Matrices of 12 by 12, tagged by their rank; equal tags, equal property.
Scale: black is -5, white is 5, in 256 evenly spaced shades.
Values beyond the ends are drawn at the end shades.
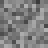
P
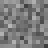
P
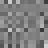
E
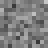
P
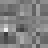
E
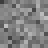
P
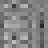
E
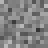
P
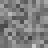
P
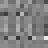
E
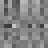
E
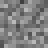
P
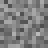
P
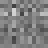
E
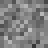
P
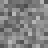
P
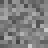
P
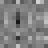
E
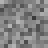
P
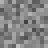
P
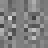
E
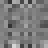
E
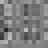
E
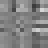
E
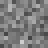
P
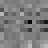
E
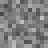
P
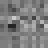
E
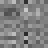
E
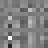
E
